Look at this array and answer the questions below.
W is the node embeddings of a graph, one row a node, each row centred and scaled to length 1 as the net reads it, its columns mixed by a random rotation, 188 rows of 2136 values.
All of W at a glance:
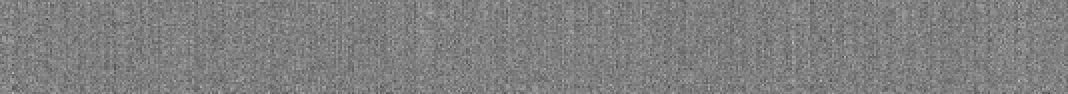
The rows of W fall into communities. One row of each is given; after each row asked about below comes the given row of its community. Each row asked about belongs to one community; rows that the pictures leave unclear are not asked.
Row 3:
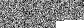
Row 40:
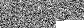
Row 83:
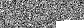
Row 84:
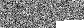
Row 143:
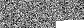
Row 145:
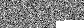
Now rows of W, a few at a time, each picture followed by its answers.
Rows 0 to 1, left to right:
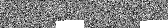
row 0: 83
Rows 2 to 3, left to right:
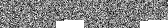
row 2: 145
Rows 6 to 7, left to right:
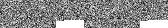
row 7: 3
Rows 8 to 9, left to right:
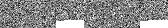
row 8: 3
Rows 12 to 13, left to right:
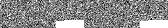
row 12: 3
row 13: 143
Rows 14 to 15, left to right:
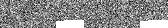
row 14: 145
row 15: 3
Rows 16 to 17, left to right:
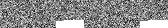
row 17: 40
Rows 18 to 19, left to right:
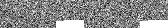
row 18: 84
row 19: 40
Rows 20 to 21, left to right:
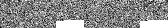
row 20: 145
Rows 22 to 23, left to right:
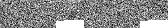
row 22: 145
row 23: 40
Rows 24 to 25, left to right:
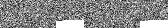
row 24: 40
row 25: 83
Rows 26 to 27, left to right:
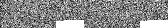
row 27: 84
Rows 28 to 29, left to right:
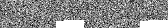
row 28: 84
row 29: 3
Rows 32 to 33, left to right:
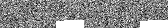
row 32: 145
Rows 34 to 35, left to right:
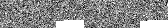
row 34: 40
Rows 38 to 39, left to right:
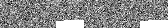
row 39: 145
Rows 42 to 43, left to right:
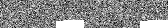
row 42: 143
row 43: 84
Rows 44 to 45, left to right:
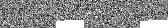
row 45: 145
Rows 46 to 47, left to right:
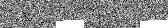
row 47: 83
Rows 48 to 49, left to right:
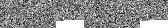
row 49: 83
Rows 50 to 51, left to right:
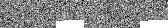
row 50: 3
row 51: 3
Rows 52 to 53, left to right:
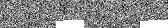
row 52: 143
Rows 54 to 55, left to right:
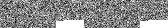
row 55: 40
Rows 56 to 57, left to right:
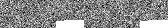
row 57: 3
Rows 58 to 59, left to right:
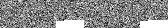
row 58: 40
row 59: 84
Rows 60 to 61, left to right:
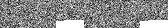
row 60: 145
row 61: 83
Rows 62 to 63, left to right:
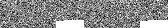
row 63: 84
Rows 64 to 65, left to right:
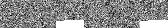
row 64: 145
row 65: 3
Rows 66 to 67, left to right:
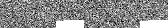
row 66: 84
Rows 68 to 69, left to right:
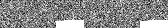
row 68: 143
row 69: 83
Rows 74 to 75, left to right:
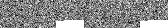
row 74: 84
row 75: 84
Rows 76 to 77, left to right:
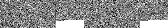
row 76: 3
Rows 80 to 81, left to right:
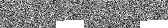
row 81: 84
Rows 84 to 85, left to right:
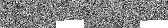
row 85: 84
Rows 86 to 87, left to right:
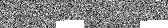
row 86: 83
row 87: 84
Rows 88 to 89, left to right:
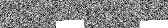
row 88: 40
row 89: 143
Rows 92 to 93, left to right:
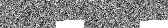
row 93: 3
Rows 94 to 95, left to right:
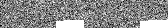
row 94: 84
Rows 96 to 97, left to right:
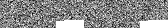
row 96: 145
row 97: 143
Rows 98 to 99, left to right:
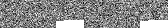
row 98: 143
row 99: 145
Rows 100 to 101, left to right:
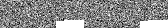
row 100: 84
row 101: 143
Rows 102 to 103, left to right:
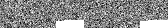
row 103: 143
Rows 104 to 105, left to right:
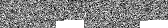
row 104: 40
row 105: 143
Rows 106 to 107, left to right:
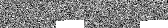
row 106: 83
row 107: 84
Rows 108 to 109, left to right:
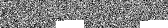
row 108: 143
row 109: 83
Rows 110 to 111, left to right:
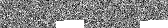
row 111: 40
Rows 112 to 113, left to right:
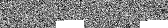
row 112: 143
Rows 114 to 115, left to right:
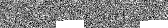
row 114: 84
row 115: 83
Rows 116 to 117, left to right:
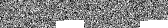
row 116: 40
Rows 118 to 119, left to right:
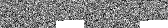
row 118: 84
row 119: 3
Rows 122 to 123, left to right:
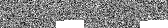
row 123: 145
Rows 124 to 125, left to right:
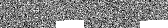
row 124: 83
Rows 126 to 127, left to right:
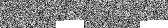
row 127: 84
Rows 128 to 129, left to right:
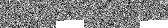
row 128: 83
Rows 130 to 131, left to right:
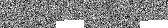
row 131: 3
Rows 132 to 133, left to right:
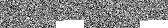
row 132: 145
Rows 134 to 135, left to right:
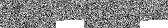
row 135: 3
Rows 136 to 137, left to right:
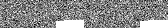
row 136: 143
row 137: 83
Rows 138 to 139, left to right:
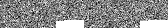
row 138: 83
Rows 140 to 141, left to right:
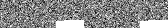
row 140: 145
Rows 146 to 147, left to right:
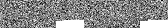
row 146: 143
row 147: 84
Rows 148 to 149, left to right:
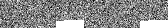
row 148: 3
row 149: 145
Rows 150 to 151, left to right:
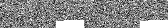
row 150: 84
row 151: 40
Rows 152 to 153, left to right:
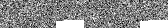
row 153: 83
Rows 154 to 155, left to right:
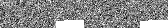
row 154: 40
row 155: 145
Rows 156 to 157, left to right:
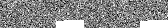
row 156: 84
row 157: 84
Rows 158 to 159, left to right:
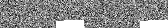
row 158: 145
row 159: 40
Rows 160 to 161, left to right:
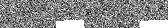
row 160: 145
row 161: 143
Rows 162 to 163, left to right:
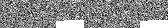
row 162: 145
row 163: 145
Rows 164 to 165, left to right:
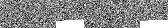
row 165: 83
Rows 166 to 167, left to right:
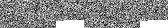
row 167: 84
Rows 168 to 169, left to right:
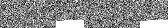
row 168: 3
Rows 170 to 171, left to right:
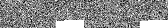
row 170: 3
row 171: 143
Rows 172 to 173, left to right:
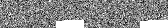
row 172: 40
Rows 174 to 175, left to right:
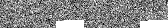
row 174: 40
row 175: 3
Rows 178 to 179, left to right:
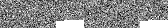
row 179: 40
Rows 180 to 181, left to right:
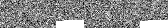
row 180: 143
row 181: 143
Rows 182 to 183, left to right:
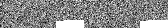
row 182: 84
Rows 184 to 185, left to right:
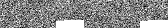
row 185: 84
